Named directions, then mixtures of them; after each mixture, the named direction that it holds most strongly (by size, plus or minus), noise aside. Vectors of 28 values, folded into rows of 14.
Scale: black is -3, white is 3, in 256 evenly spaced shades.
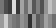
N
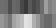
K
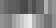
K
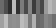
N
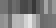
K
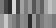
N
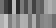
N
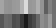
K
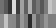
N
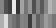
N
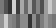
N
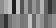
N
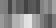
K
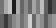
N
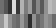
N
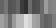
K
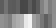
K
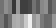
K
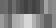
K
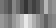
K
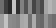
N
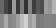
K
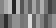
N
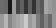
K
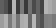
N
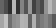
N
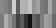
K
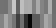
K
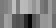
K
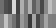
N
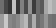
N
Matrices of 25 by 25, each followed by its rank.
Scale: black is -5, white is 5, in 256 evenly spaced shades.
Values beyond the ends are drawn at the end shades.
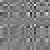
two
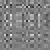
two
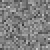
full rank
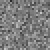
full rank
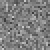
full rank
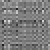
two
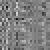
three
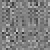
three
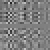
two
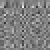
three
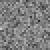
full rank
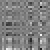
two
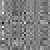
three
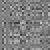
three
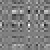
two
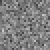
full rank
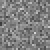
full rank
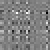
two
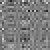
three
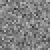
full rank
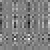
two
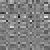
three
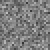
full rank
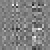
three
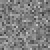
full rank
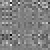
three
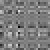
two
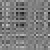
two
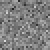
full rank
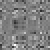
three
